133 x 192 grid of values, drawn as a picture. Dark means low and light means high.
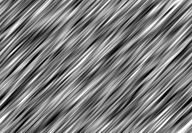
Slope: none. Odd rows or columns: none. Histogram: bell-shaped. Average level on the scale: 50%. Grain: diagonal, up to the right. Mirror symmetry: none.
